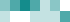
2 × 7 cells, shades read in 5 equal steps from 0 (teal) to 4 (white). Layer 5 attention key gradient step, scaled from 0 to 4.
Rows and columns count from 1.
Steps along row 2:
up same down same same down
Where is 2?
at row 1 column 1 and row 1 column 6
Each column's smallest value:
2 1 0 1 3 2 1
